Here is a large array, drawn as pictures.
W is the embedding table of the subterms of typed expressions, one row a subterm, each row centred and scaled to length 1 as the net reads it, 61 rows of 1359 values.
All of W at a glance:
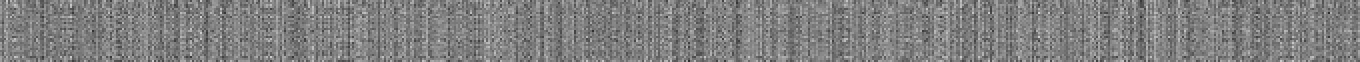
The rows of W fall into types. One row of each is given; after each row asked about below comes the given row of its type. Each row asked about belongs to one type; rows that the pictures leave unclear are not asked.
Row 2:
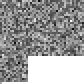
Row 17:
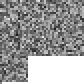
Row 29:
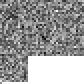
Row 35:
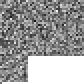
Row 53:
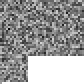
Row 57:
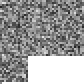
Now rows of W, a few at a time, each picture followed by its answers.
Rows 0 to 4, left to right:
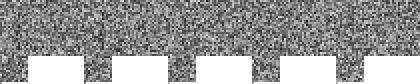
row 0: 2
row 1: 17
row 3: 17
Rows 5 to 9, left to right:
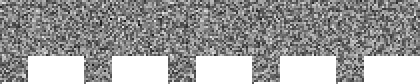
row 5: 57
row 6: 35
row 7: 57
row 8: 35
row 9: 53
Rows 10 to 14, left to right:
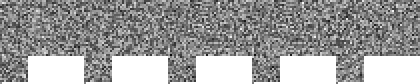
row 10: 57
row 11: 53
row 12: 57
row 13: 57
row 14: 35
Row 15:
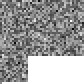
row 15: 2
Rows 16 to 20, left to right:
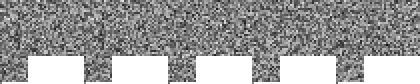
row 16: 17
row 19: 53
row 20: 35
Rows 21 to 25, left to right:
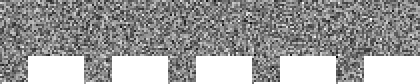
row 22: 29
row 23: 2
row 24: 57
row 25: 17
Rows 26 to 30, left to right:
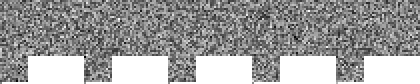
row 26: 53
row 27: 17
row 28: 53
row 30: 17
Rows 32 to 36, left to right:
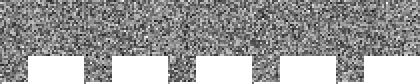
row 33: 17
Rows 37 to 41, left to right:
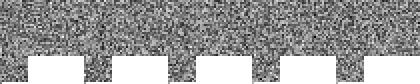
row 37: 57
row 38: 2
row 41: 29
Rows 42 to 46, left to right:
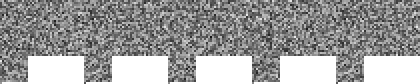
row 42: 17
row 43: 35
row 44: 53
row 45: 17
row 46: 35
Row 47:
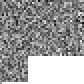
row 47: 2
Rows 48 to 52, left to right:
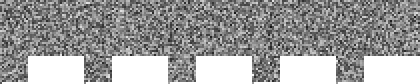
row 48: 35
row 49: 57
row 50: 53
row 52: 17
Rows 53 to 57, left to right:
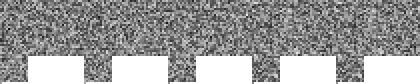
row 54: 29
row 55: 53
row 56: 57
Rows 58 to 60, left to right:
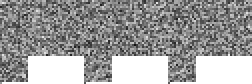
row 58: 57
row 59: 35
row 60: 35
